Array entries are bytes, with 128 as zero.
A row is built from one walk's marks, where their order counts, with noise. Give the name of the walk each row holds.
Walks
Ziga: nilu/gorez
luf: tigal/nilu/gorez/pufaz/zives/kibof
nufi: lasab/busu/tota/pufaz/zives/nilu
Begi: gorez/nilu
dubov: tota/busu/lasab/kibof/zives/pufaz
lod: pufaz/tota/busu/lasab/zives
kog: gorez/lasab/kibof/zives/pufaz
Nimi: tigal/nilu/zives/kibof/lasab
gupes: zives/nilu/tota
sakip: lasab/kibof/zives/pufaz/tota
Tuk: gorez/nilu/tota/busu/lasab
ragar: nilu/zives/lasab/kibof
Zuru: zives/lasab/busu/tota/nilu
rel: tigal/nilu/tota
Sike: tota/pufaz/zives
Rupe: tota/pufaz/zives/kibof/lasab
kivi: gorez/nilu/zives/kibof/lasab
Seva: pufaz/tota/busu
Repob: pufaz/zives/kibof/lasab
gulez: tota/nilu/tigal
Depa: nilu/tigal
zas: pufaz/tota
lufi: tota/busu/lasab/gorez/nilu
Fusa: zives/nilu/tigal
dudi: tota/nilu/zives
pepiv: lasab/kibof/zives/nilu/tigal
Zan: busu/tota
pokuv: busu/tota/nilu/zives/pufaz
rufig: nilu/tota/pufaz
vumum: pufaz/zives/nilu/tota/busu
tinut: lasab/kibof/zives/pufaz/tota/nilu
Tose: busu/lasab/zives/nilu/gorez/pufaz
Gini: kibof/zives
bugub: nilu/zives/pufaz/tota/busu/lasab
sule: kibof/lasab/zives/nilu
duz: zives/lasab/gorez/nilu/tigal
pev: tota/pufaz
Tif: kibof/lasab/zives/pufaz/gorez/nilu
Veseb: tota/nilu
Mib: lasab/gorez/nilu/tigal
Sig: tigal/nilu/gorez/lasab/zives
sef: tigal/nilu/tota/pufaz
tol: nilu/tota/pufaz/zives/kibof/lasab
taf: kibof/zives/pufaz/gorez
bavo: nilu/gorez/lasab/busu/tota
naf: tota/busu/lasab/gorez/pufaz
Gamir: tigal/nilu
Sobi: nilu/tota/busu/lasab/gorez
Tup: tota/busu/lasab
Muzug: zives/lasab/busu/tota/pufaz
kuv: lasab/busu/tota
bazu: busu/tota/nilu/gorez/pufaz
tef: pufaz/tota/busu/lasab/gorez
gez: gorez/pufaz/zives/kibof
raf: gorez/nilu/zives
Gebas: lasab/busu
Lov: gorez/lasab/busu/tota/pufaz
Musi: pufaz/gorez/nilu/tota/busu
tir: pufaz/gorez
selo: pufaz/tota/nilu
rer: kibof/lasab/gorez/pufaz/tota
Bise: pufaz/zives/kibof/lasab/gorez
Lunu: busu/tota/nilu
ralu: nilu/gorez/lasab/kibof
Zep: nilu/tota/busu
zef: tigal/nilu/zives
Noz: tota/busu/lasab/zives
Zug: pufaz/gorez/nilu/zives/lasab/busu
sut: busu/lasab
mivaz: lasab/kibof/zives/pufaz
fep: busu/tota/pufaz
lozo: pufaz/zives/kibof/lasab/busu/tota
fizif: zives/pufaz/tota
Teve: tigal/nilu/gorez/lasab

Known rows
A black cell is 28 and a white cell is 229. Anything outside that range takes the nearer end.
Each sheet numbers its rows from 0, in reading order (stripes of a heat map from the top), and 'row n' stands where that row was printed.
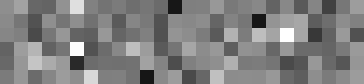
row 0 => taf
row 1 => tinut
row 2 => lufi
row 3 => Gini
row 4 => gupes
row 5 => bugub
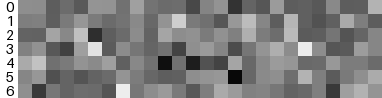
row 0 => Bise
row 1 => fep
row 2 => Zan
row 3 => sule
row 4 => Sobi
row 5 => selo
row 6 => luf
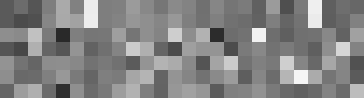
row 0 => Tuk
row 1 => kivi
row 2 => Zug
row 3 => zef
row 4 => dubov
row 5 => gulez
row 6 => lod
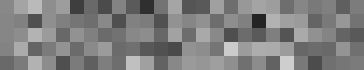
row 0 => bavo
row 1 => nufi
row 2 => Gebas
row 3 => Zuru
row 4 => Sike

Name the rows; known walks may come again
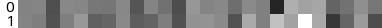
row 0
nufi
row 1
lufi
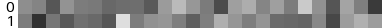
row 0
naf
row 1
luf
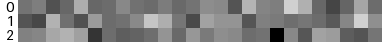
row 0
Lunu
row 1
zef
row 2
kuv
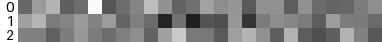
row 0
Gini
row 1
Ziga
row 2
fep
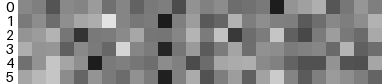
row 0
tinut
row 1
tol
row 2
Seva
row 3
ragar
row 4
fizif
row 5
Zep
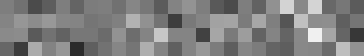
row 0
Begi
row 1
duz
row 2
Lov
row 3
rel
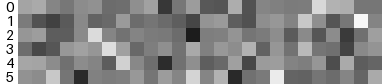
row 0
Depa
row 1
Gamir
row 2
taf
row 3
Rupe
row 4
ralu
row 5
Zug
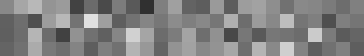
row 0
bavo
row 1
Tup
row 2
raf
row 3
Noz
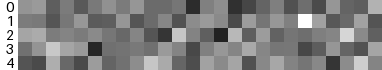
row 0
tir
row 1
Veseb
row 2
rufig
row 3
gupes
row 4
Sig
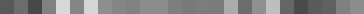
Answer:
sut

